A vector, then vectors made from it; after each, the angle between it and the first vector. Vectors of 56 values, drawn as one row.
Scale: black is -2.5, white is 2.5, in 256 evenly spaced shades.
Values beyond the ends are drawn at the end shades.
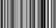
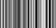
nearly opposite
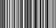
orthogonal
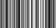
partly opposed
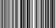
orthogonal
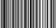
orthogonal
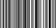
nearly opposite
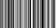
partly aligned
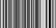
nearly opposite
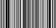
partly opposed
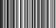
partly aligned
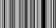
partly aligned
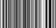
nearly opposite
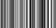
nearly parallel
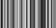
nearly parallel
